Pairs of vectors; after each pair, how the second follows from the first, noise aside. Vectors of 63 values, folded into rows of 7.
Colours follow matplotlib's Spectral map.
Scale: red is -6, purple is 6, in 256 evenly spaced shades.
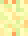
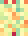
scaled up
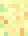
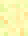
shrunk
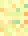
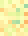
copied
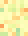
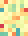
scaled up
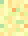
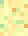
copied
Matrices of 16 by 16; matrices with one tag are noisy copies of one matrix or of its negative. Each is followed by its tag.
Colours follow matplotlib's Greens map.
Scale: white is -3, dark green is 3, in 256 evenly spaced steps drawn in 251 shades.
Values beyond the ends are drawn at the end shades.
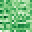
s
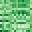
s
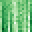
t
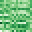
s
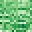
s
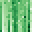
t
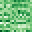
s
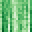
t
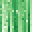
t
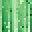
t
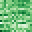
s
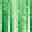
t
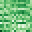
s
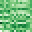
s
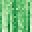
t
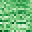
s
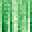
t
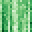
t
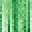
t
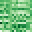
s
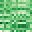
s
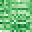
s
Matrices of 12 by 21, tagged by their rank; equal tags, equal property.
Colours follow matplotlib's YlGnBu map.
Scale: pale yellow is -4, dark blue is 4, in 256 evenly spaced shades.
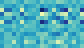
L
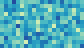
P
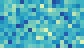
P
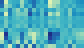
L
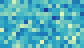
P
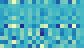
L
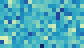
P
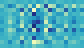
L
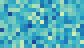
P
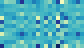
L
